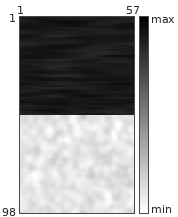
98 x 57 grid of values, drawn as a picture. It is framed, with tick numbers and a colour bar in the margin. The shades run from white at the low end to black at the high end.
The table splits into 2 rows of 1 panel. Panel 1,1: very high, streaked across, faint in contrast. Panel 2,1: very low, blotchy, faint in contrast.
